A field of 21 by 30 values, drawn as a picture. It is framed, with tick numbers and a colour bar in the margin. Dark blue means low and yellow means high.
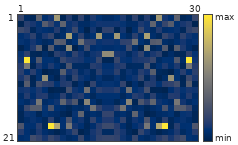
Mirror symmetry: left to right. Histogram: skewed, a long tail of high values. Slope: none. Calmest part: centre.
